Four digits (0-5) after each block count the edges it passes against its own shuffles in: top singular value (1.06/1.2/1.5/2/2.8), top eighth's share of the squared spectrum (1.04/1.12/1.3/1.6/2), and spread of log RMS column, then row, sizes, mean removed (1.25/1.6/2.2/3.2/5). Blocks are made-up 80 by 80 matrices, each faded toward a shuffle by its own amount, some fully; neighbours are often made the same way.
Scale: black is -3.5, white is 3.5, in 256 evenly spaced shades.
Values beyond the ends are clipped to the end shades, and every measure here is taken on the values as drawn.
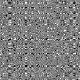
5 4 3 3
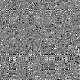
4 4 2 2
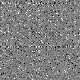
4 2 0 1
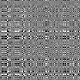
5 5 4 4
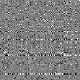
5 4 2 3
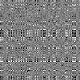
5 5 3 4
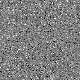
2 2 1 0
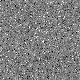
0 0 0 0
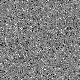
0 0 0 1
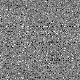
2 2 0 2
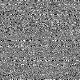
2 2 0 3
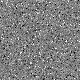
0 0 0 0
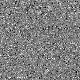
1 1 0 2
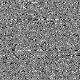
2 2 0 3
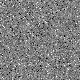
0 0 0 0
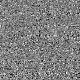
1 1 0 3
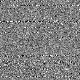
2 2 0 3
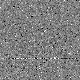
2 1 0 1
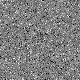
1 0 0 0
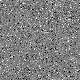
2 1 0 0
